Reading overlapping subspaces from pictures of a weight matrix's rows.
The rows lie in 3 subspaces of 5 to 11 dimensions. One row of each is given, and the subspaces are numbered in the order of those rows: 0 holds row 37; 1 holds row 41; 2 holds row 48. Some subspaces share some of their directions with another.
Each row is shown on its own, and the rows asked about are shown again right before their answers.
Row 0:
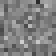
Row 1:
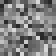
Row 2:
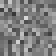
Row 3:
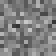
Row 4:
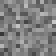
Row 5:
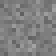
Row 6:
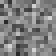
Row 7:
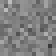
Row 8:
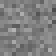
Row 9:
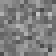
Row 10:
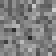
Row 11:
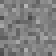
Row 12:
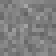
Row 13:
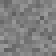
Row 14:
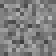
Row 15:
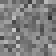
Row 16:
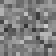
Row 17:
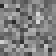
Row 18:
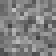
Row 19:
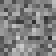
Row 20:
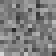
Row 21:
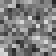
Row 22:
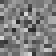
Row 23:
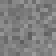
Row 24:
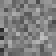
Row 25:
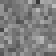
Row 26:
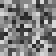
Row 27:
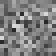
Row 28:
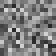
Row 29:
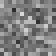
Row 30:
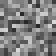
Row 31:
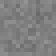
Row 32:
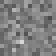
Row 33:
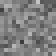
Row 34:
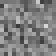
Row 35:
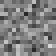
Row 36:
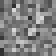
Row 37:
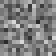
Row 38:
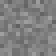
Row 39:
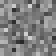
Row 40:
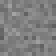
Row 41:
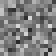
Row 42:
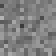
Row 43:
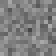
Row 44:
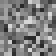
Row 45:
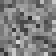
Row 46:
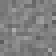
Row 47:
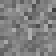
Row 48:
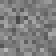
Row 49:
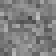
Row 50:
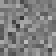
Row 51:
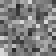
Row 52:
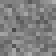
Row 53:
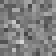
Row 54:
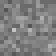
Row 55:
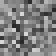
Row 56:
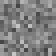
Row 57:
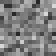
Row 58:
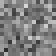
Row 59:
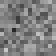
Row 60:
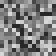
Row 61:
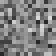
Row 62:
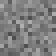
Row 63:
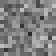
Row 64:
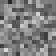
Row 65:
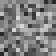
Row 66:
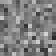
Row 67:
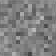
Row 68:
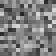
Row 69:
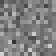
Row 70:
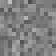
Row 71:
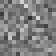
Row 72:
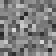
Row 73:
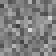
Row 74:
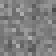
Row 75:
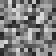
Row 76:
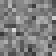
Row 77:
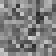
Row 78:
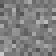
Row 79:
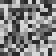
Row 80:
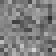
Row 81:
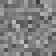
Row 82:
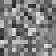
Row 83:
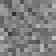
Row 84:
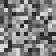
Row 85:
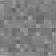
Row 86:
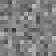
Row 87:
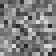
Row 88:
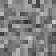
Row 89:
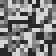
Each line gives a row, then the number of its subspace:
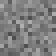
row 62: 2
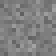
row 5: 0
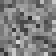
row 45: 1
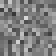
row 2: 2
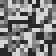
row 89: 0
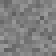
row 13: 2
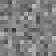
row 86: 1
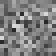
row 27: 0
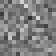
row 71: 2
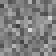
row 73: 1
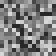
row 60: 1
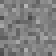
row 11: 2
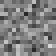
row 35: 1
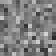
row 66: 2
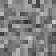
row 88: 0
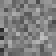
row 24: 2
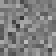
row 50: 2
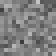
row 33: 2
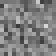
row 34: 2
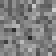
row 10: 0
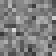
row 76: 1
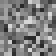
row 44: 1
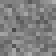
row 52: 1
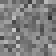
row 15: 1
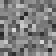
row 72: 2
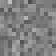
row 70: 2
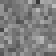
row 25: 2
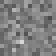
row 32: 0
